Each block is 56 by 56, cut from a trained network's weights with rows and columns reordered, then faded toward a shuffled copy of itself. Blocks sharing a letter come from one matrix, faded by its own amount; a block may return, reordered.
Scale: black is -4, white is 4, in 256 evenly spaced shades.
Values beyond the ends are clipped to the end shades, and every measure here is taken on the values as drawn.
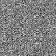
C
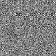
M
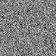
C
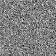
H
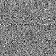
C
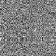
M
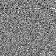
C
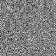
M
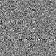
C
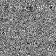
H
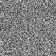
C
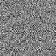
M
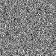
H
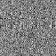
M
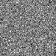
H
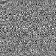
M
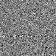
C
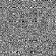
M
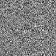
M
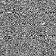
M
